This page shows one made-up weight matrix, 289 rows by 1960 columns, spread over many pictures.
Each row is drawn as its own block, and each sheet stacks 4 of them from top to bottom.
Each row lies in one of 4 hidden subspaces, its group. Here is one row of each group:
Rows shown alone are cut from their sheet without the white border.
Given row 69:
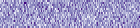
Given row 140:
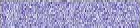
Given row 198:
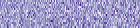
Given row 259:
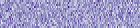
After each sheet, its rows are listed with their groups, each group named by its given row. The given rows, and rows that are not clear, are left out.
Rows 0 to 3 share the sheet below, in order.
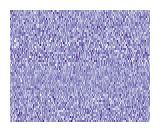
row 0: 69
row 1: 140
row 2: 198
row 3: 140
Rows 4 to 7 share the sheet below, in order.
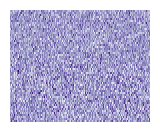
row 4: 198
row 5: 140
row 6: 198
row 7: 198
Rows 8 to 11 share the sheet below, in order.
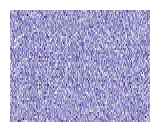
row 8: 259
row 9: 140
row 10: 140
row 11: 259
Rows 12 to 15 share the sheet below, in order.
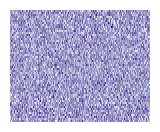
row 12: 198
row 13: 140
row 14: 69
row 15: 140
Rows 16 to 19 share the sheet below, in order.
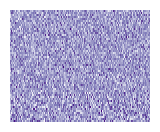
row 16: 259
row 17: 140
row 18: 198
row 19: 198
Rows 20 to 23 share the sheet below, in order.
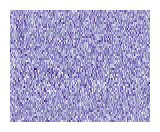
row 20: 140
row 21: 198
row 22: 69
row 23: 259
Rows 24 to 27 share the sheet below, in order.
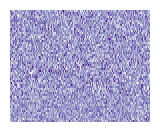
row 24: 198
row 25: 259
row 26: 198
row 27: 259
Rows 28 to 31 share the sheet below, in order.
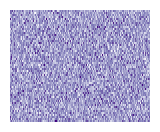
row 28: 69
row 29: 198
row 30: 259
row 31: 140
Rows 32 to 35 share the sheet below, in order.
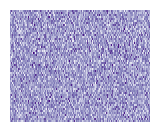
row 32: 140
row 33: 198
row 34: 198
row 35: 140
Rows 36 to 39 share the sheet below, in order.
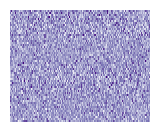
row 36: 140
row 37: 259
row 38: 198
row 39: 259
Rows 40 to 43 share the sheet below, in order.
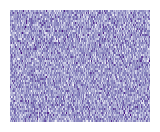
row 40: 198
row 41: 198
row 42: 198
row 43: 140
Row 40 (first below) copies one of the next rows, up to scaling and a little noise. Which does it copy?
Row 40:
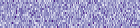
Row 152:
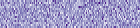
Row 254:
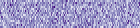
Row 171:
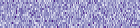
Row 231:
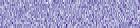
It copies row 171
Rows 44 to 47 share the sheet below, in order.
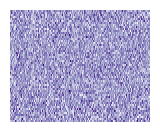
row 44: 140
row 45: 140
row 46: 140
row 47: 198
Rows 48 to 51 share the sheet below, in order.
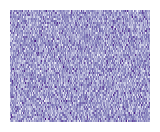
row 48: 259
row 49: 69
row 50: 198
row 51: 259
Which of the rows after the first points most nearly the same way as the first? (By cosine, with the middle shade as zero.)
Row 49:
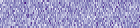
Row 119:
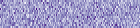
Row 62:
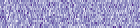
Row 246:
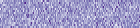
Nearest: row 246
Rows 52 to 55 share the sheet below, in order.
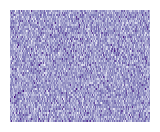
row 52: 140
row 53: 198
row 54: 259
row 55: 140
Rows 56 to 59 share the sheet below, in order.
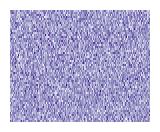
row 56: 259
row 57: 140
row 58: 140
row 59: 69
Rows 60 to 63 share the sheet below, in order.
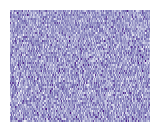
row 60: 259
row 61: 259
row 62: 140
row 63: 259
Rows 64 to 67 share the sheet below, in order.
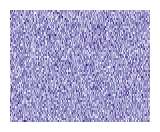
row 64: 69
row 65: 140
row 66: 259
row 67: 259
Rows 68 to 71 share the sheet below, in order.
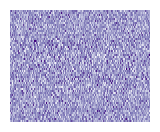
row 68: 140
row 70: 198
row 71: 69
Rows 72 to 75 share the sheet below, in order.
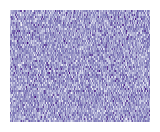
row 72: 198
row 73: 259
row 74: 140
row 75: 69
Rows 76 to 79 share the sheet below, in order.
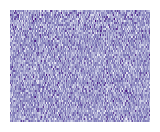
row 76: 140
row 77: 69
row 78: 69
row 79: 69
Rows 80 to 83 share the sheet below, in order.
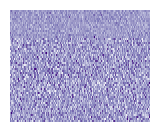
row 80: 140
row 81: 259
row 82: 69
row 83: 198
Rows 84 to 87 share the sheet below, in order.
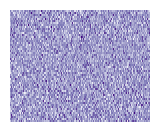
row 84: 198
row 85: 259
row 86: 259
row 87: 259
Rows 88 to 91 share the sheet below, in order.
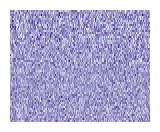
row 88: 140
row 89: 198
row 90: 198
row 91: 140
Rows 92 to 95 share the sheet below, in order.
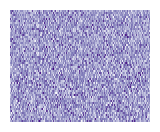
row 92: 69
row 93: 69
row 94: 140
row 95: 198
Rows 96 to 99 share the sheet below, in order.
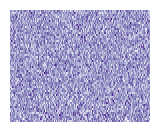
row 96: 198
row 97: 140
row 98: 259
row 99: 69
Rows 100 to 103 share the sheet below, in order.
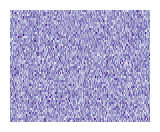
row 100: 259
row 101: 69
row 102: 140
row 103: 140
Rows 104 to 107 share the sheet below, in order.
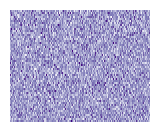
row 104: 198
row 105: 198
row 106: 69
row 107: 140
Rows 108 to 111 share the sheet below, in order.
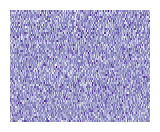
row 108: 198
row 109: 140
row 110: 69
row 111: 259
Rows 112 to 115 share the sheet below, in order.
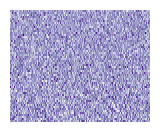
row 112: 259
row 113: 140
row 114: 259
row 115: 198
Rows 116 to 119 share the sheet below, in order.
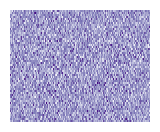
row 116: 69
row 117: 198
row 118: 69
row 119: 69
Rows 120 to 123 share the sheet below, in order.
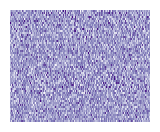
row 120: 198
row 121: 140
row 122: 198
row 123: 140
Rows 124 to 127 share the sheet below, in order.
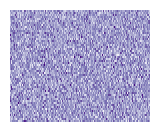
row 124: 198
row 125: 198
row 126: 259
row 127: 259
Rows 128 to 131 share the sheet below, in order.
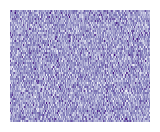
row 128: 140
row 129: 259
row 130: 69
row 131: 69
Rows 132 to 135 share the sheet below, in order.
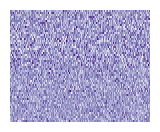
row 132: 198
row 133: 198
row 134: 140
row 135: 259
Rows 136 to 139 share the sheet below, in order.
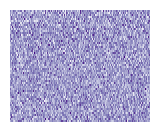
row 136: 198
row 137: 140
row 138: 259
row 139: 259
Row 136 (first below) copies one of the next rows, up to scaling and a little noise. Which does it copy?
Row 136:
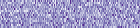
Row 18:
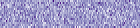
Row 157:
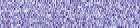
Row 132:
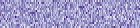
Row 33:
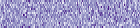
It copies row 157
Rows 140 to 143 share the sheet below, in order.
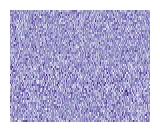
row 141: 140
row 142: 69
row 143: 259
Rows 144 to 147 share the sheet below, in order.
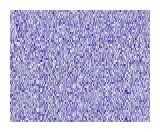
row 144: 140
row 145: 198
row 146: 69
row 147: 69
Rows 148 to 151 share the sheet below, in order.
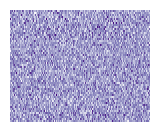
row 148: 69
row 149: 198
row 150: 198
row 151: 69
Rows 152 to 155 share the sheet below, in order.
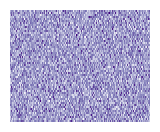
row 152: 198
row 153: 259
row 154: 259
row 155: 140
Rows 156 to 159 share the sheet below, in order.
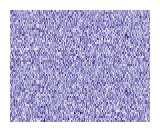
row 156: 69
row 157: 198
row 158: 69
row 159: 198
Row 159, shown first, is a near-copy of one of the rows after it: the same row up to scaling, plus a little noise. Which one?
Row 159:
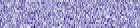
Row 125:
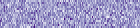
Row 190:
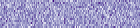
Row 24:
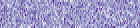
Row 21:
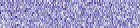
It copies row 125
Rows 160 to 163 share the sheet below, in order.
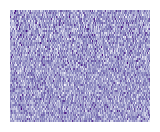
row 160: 140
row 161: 198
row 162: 198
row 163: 198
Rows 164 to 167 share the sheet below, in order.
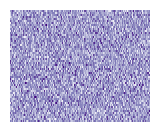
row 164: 259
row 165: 140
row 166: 198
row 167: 69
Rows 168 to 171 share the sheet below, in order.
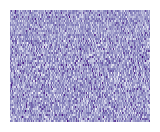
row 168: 140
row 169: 259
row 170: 198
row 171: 198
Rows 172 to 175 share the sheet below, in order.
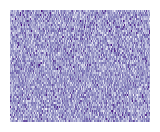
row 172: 198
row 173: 198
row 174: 198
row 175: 259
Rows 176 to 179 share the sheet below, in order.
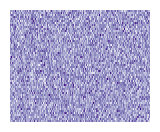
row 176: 140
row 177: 198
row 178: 198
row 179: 198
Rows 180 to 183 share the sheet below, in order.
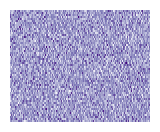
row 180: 259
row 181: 69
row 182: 140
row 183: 259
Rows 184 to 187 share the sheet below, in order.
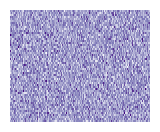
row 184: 198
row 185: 259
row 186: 259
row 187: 140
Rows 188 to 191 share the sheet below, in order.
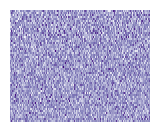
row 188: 259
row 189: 140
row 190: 198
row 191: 140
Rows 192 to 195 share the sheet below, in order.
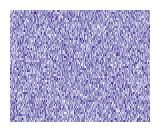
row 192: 69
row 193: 198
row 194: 259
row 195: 198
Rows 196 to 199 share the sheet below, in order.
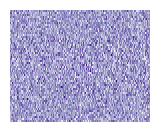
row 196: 259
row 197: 198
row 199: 259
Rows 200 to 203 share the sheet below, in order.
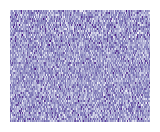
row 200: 198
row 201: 140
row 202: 69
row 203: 259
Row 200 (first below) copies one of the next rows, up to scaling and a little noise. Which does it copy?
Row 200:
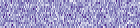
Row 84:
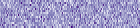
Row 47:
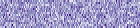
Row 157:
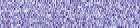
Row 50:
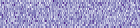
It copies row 47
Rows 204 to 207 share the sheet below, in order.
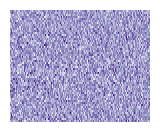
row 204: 259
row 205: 259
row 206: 198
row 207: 259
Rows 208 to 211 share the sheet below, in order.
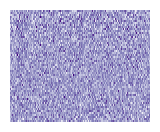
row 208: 140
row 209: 140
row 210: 259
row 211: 259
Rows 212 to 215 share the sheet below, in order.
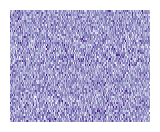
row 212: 259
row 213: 198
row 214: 69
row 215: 69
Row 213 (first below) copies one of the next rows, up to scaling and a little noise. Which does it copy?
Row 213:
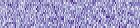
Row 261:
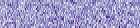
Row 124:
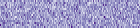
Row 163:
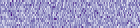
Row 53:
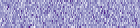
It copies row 261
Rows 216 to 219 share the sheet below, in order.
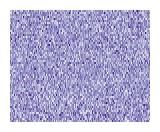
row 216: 259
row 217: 140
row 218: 69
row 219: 69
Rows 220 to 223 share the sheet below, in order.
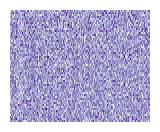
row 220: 198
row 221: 140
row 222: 140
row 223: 259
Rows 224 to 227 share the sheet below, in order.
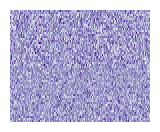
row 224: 140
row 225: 198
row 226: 259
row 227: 198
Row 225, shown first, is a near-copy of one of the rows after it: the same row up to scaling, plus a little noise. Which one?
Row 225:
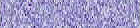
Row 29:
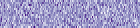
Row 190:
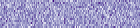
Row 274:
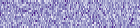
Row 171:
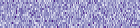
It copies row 29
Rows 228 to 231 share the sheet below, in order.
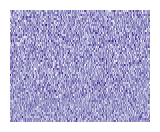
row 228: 259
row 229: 198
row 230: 69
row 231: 198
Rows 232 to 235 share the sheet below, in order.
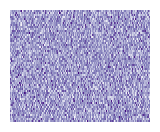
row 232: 198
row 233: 259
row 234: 259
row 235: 198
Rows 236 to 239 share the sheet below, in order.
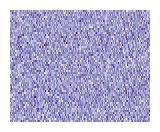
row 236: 259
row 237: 259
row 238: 259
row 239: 69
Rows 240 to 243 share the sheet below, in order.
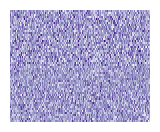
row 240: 198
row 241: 259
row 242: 140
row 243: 198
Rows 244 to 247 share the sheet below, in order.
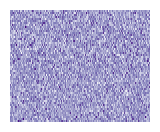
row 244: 198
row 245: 198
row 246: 69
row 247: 259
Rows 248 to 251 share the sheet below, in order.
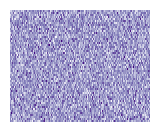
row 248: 140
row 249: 140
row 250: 259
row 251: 198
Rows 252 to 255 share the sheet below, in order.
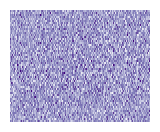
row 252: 198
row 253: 198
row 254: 198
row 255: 69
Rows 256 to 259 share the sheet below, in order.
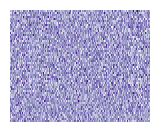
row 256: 259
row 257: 259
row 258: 259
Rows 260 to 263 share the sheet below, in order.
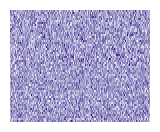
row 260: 198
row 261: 198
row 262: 140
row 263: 140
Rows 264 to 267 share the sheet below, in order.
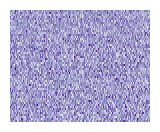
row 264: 140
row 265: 198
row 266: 140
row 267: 198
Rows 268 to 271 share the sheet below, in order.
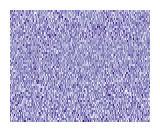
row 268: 69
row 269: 259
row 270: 69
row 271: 259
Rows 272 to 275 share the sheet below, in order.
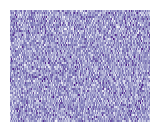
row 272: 198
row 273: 259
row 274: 198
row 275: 140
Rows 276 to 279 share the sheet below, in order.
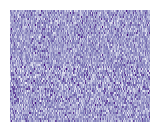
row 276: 198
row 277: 198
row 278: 198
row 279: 140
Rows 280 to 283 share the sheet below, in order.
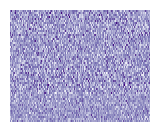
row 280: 140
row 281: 69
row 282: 140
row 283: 140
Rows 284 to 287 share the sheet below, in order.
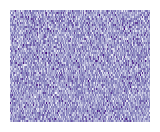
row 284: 140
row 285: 259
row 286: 140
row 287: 69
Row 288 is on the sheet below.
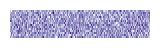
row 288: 140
